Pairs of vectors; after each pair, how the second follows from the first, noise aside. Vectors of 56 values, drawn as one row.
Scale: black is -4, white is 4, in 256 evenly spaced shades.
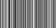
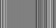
partly zeroed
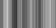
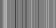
partly zeroed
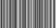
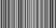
sign-scrambled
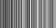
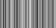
sign-scrambled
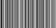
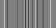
partly zeroed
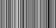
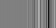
partly zeroed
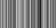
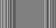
partly zeroed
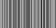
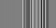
partly zeroed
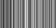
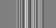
partly zeroed
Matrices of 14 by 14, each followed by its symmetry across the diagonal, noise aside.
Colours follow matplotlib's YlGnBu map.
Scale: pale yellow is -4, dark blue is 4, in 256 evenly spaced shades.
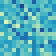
antisymmetric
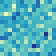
symmetric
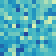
antisymmetric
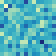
symmetric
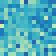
antisymmetric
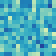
neither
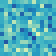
antisymmetric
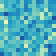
neither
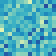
symmetric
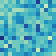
symmetric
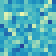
neither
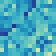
symmetric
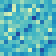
symmetric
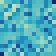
symmetric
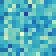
neither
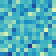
antisymmetric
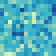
antisymmetric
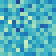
antisymmetric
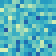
neither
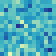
neither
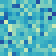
neither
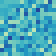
symmetric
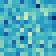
neither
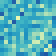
symmetric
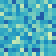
antisymmetric
